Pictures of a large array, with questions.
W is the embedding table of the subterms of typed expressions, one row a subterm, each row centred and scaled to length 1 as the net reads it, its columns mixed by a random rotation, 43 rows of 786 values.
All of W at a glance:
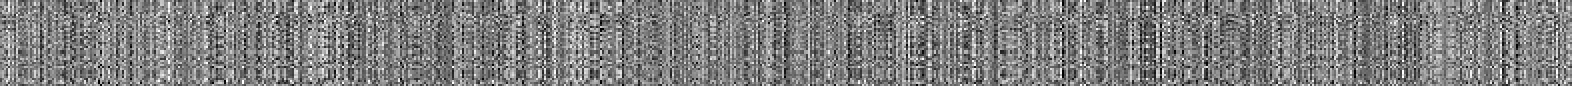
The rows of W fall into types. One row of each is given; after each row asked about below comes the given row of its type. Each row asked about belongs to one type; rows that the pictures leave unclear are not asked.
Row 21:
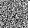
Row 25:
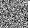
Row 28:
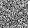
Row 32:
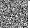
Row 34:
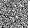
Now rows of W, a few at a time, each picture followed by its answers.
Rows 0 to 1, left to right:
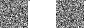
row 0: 32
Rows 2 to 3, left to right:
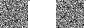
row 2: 25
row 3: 34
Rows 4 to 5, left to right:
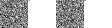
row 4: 34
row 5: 25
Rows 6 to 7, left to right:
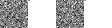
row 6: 21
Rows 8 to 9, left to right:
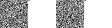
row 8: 28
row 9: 21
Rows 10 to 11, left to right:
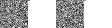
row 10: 32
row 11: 28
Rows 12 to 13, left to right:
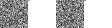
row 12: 28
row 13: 25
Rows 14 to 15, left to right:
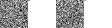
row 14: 28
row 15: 28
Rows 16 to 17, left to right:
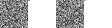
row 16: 25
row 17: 28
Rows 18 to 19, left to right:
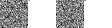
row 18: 34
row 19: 25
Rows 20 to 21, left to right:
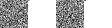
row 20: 28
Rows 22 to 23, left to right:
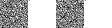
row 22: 34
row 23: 34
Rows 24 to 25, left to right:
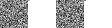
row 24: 28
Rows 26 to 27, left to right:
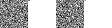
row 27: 34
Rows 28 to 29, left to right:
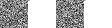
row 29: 28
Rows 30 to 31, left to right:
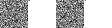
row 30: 25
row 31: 34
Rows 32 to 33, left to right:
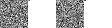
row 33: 21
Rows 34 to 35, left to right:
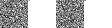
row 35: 25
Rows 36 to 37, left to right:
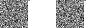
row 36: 25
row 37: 25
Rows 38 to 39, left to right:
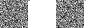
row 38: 25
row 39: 34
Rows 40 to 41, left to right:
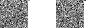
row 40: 28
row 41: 21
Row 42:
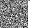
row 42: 32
